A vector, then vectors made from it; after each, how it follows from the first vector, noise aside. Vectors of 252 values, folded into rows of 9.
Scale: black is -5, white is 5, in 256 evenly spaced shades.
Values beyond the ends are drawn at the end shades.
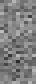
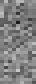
reversed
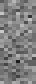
copied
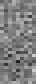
copied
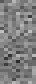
copied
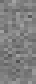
shrunk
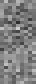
reversed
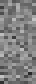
wrapped around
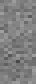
shrunk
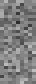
reversed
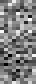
scaled up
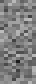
copied
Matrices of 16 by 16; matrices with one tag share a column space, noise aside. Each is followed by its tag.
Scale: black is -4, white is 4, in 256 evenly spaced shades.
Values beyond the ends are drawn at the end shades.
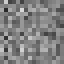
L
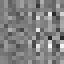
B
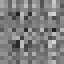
B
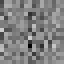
B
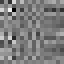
L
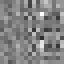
B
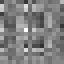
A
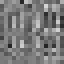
A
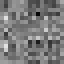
B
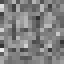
A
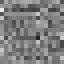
L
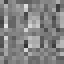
A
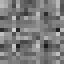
B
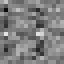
L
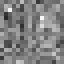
A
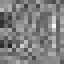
A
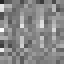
A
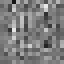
A
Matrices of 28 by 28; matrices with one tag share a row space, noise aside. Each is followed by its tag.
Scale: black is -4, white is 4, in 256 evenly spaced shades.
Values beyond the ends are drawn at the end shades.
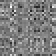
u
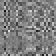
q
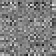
u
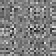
u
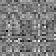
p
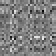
u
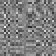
q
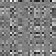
u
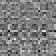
p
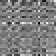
p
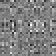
u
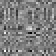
q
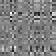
u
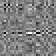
q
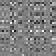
u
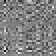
q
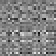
p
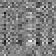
q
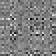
u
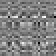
p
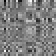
q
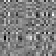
q
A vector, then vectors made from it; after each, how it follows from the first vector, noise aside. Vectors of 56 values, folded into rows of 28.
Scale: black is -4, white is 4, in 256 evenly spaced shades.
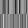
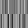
reversed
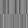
shrunk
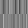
shrunk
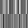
negated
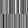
negated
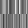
negated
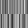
reversed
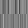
shrunk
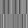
shrunk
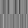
shrunk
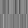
shrunk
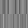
shrunk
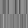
shrunk
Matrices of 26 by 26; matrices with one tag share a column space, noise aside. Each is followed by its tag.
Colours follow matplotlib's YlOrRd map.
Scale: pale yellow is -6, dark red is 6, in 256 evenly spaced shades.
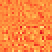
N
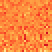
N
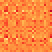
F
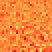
N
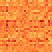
F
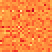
F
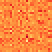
F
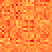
F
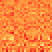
N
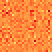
F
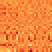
N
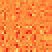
N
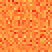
F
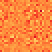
F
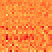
N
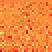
N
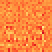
N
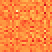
F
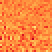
N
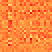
F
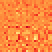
N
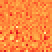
N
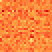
F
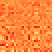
N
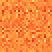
F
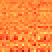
N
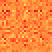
F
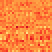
N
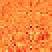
N
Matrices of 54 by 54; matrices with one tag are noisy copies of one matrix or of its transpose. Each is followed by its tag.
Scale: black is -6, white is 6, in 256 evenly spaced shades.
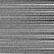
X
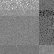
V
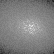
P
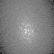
P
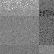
V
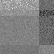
V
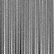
X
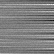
X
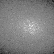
P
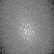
P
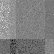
V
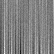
X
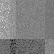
V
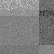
V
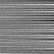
X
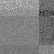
V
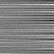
X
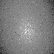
P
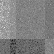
V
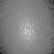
P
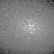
P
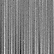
X
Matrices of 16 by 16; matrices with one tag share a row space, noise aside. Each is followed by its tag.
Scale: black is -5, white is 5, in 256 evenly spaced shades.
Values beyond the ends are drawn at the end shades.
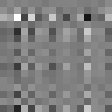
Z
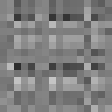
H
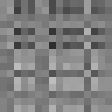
H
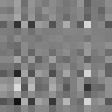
Z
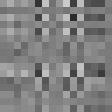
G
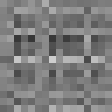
H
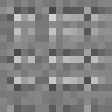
H
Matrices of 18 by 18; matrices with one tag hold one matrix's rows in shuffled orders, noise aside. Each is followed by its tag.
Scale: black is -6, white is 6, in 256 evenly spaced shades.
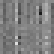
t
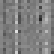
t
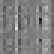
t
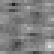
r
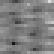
r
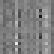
t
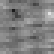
r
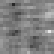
r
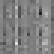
t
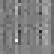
t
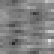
r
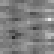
r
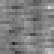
r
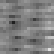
r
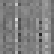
t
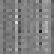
t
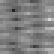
r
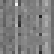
t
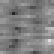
r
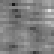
r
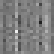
t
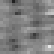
r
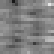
r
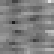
r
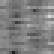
r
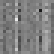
t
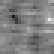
r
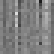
t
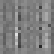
t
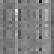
t
